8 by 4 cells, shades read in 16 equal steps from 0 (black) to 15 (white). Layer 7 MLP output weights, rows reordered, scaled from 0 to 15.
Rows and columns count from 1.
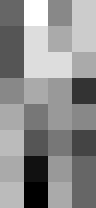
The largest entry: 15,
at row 1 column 2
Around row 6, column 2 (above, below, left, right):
7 1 11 7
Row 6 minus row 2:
6 -8 -3 -8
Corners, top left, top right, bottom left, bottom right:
6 12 11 6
